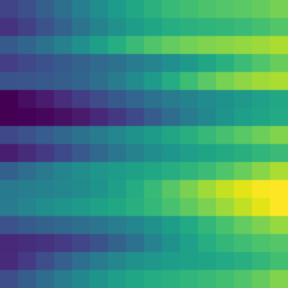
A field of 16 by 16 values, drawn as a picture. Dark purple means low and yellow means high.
The field climbs toward the right. Streaks run across, left to right. There are no lone odd cells. The ninth with the lowest average is the middle left.
